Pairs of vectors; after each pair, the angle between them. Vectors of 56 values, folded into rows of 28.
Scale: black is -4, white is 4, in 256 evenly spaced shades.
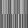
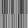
nearly opposite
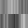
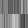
nearly opposite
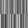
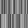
nearly opposite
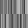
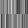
nearly opposite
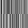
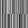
nearly opposite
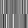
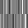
partly opposed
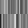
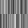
nearly parallel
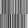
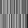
nearly opposite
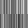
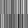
nearly parallel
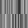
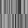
nearly parallel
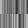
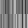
orthogonal
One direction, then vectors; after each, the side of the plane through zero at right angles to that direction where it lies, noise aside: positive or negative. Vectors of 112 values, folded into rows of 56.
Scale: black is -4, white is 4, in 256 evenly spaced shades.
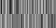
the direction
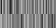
positive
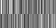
negative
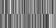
negative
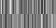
negative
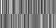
negative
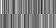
negative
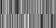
positive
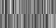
negative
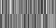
negative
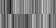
positive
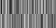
positive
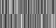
negative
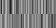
positive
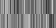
positive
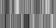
negative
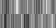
negative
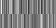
negative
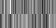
negative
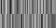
positive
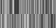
positive
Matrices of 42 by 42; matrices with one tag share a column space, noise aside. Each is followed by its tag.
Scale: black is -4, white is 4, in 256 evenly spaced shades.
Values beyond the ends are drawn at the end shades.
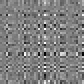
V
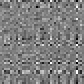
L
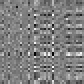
V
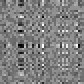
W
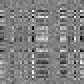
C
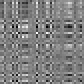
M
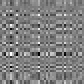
V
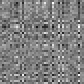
M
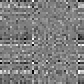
L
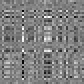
C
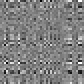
L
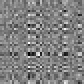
V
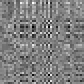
M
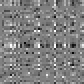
W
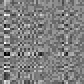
V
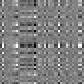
W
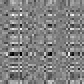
V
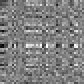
W
